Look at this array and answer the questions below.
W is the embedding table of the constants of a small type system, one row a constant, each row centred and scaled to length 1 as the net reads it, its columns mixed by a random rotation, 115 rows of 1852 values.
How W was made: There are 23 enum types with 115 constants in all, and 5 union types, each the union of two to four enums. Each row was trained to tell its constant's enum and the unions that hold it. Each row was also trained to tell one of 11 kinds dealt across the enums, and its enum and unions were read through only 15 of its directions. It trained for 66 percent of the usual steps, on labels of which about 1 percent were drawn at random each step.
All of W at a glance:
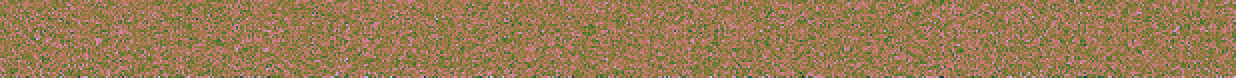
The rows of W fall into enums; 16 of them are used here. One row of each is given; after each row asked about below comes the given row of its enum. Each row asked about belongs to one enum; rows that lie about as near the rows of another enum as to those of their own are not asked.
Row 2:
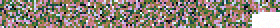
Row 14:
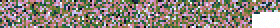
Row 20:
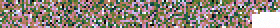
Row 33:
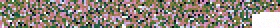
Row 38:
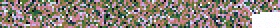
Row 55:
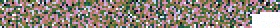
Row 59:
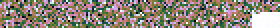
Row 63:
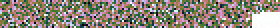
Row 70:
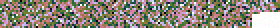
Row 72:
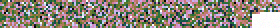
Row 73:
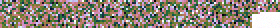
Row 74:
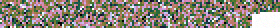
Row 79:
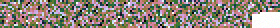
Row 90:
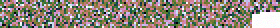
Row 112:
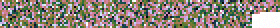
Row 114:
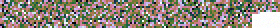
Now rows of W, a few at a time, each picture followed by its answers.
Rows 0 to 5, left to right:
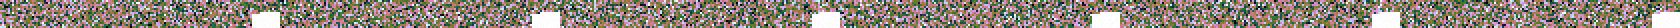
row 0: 74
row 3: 74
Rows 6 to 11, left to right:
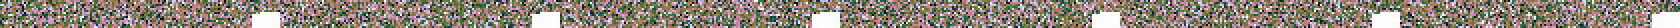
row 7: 74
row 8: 38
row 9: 38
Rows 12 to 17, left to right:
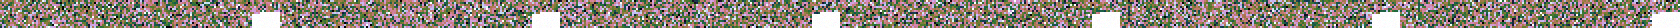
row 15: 33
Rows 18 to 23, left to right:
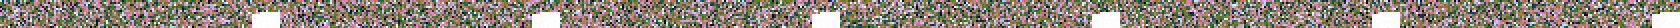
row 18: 20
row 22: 70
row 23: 59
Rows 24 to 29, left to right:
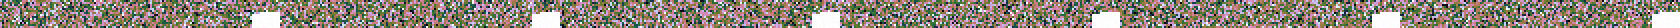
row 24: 114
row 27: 14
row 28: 72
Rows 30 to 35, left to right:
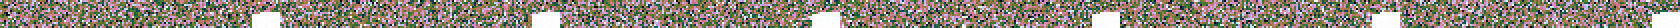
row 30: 73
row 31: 74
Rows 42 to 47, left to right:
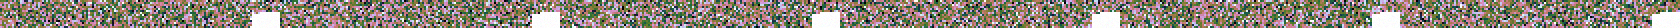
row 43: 63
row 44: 14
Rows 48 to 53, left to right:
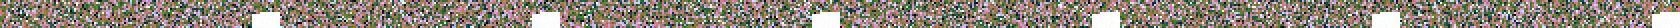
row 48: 79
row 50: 38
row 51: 14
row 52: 33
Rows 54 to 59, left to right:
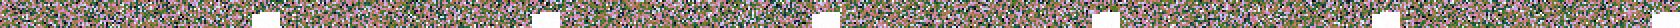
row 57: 59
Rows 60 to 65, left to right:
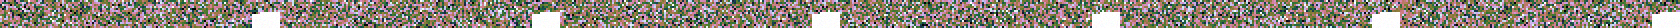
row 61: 14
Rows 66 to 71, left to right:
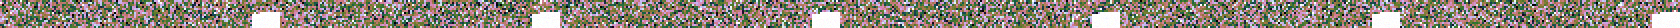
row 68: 20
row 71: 90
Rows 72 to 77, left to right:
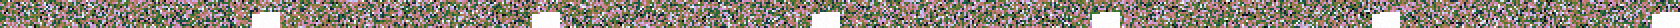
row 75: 90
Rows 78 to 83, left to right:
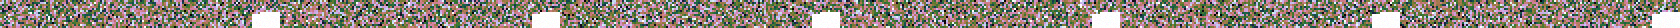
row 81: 20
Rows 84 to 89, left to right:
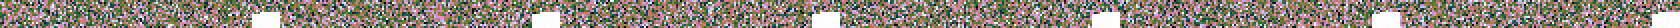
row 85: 33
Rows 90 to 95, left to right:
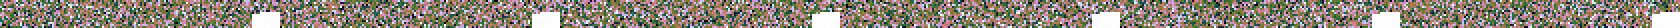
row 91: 79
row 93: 20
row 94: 59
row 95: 38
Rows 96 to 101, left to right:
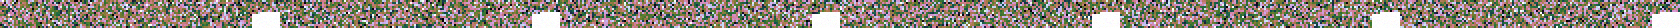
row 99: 33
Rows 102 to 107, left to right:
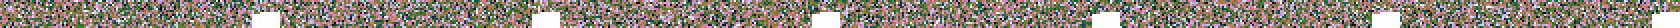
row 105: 112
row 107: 90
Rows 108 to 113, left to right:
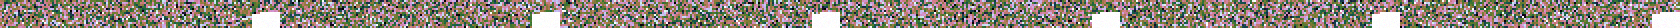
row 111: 90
